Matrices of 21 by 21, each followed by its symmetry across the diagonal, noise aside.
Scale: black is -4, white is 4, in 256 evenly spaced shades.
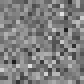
antisymmetric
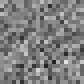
neither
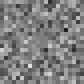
antisymmetric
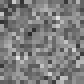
symmetric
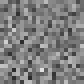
neither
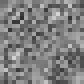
symmetric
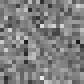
antisymmetric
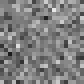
antisymmetric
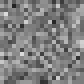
antisymmetric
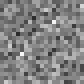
symmetric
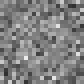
symmetric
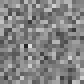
neither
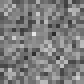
symmetric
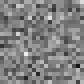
neither
